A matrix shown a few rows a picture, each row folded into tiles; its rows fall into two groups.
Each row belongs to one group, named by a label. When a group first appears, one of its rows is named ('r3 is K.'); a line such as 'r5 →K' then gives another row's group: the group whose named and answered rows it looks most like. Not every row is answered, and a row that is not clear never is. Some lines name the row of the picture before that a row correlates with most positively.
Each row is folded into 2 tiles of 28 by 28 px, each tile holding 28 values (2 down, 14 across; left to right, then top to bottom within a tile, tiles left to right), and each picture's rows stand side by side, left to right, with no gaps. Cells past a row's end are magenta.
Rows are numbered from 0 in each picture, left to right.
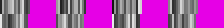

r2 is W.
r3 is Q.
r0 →W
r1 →Q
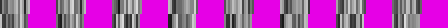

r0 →W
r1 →W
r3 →Q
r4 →W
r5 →Q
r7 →W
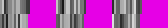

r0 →Q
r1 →Q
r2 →W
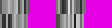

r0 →W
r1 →Q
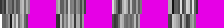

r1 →Q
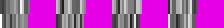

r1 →Q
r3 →W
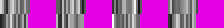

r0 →Q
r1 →W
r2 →W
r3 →Q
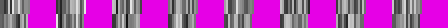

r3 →Q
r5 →Q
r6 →W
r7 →Q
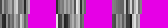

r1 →W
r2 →Q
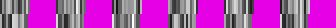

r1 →W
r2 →W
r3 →Q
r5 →W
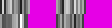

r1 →Q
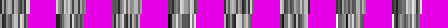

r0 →W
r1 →Q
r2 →Q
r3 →Q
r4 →W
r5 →Q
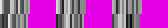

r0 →Q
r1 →Q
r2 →Q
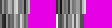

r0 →W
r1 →W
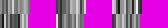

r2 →Q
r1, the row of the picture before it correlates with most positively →1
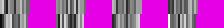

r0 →Q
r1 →Q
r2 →Q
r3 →W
